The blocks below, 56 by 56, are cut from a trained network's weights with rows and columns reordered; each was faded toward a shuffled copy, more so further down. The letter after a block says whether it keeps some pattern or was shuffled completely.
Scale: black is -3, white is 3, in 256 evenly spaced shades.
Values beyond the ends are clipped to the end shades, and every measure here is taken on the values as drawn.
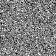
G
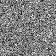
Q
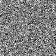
G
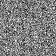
Q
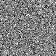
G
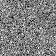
Q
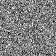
Q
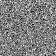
Q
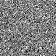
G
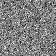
Q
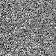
G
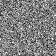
Q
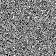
Q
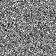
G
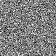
Q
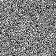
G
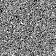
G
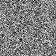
Q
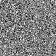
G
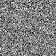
G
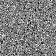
Q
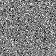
G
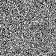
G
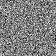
Q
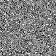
G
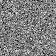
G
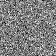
Q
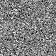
Q
